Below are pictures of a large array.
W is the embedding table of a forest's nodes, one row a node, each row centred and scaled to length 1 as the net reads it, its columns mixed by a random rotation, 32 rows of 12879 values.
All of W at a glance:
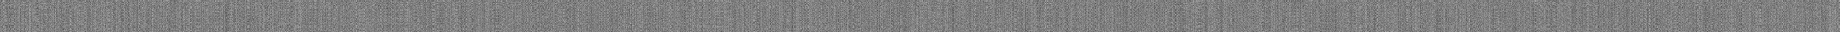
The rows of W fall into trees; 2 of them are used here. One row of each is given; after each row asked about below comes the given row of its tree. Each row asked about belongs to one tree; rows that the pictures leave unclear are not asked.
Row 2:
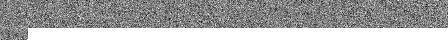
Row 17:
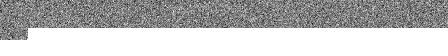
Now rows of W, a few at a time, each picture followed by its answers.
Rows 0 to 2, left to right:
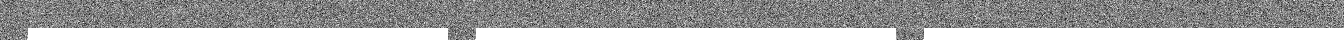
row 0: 17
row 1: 17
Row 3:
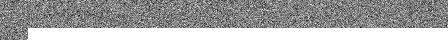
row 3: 17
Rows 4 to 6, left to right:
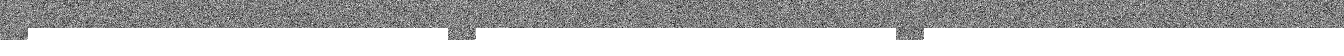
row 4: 2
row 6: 17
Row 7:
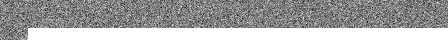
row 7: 17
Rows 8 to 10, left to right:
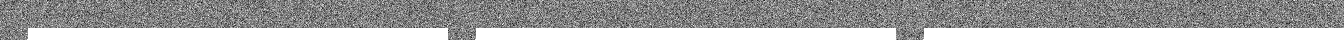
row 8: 17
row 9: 2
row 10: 2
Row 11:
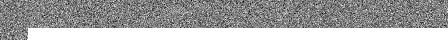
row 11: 17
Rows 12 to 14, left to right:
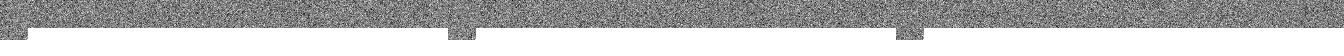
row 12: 2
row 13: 2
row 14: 17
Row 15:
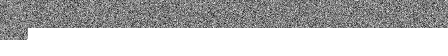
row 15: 2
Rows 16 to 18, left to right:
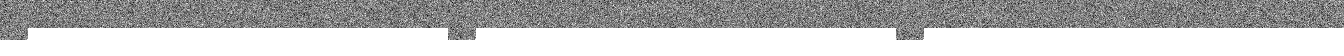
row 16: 2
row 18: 2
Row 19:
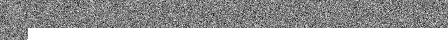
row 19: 2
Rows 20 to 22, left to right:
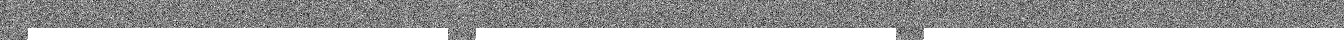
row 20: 2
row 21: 2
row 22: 17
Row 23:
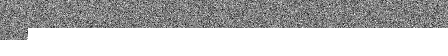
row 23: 2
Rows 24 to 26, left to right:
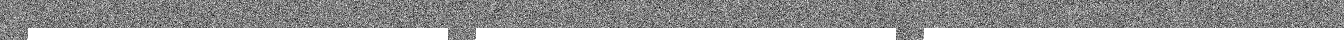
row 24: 2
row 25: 17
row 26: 17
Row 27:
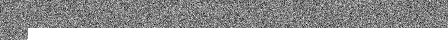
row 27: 17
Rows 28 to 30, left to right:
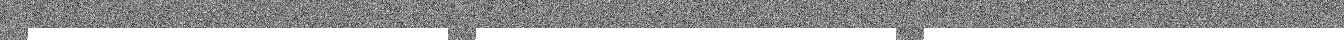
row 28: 2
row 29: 2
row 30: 17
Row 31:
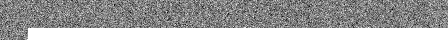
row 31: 2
